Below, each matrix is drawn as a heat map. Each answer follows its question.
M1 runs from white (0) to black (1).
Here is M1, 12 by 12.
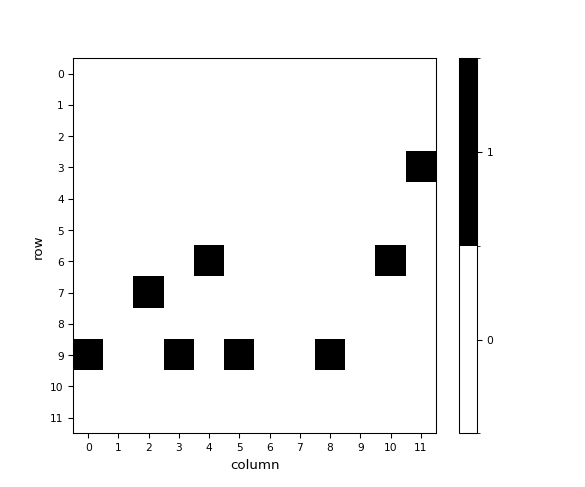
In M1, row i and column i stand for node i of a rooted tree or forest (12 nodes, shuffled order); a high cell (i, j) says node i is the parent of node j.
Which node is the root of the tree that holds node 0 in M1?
9
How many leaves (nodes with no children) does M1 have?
8
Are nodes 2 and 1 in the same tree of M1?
no
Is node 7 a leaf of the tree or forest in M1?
no
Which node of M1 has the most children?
9
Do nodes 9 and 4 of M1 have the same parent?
no
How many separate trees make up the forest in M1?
4
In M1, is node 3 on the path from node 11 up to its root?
yes
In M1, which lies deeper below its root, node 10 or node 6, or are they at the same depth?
node 10
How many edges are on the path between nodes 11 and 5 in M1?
3
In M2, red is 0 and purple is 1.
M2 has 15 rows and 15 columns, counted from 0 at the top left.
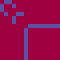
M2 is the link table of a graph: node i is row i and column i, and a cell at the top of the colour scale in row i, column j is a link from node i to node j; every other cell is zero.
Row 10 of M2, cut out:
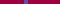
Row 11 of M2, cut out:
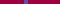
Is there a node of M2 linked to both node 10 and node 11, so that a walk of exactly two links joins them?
yes
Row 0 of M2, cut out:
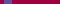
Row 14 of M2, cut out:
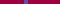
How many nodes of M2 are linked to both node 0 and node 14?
0
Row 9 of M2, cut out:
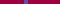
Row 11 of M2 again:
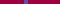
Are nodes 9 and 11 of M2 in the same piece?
yes
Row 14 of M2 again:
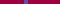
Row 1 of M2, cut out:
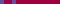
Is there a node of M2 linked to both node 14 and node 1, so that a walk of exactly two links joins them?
no
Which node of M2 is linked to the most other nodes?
node 6
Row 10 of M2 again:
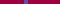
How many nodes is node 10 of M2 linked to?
1
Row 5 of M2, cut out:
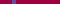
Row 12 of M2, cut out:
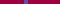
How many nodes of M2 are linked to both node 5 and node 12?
0
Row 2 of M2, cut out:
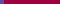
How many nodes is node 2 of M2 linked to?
1
